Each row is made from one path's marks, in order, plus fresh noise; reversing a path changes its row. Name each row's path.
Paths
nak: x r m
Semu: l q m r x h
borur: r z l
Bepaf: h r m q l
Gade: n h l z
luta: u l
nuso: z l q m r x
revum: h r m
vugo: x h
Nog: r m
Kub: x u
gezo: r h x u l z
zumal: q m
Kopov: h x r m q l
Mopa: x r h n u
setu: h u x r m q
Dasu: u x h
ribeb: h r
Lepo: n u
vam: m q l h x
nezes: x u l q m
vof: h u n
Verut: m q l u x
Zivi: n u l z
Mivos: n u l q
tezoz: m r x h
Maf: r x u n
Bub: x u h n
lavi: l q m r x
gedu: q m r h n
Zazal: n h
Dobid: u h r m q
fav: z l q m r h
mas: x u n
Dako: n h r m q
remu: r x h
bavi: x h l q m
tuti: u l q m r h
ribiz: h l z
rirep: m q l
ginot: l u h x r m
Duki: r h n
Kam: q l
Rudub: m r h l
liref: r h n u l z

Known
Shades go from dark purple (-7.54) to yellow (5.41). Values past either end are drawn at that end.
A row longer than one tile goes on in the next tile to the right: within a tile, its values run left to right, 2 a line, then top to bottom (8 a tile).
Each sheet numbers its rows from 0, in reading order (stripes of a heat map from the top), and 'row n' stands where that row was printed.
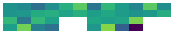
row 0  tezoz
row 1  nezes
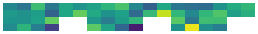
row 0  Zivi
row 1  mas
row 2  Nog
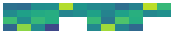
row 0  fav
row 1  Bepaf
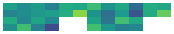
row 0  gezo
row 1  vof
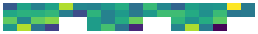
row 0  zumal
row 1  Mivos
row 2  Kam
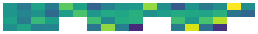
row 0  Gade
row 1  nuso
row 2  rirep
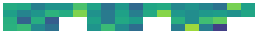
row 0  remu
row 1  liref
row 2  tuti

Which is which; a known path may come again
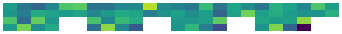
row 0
revum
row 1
fav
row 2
Zivi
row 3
nezes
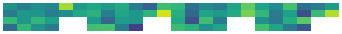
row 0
ribiz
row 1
Maf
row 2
Duki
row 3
Lepo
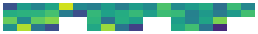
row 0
zumal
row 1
nak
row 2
Mivos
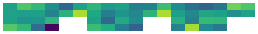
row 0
Kub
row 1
Mopa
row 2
Rudub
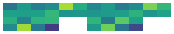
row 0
Semu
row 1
Kopov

